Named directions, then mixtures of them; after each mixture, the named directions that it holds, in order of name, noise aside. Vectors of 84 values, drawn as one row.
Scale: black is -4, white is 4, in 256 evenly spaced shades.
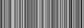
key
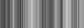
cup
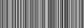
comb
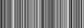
cup, key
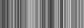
comb, cup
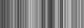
comb, cup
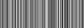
comb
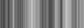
cup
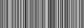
comb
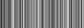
cup, key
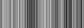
cup, key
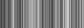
cup, key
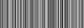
comb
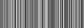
comb, key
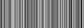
key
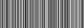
comb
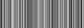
key
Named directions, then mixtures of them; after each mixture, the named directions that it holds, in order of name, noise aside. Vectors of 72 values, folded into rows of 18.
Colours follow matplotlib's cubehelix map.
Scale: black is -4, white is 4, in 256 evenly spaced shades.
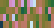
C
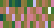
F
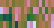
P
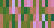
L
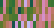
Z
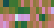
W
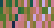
F, L, Z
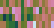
L, P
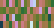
C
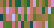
F, Z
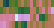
W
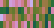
C, F, P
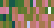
F, P, Z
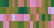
C, W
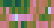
F, W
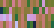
P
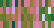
F, L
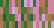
L, P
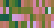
F, P, W
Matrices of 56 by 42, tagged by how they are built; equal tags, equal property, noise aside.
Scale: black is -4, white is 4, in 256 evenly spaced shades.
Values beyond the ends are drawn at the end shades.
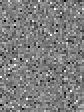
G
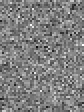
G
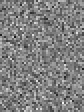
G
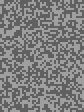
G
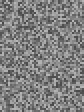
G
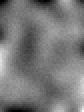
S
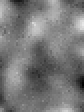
S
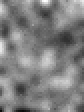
S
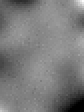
S
